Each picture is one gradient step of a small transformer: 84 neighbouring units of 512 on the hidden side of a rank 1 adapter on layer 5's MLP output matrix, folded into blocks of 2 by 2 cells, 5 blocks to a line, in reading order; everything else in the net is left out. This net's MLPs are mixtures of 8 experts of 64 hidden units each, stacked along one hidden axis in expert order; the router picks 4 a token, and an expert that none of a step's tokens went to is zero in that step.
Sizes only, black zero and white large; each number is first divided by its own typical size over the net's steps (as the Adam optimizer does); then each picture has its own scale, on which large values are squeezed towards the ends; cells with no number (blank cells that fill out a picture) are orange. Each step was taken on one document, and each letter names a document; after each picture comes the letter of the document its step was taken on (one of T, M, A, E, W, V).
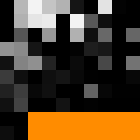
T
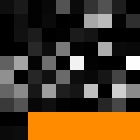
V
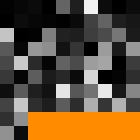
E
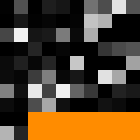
V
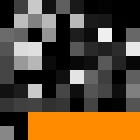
T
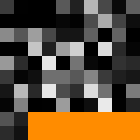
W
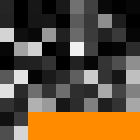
E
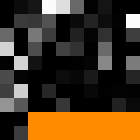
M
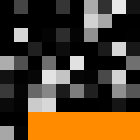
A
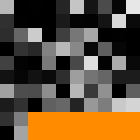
W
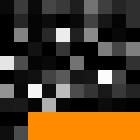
V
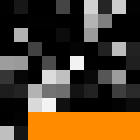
A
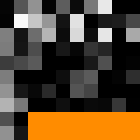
M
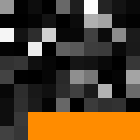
E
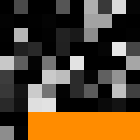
A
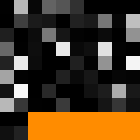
M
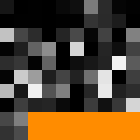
E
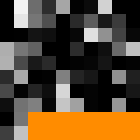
T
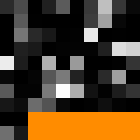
V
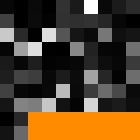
E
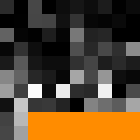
E
